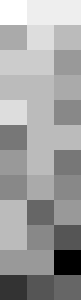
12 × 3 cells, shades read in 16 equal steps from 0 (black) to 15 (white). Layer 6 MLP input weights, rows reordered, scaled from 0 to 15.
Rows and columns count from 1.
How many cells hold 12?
2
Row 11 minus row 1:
-6 -5 -14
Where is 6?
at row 9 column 2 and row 12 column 3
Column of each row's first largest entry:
1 2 1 1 1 2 2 2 1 1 1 3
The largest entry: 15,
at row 1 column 1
